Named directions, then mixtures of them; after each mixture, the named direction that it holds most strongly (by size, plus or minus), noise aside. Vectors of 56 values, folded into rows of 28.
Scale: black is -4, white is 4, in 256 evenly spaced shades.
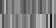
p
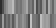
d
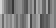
d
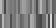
p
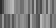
d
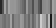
p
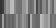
d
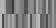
d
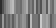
d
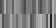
p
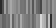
p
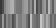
d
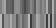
p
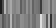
p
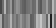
p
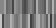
p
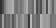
d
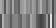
p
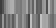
d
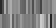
p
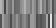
p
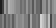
d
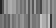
d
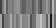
p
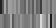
p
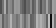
p
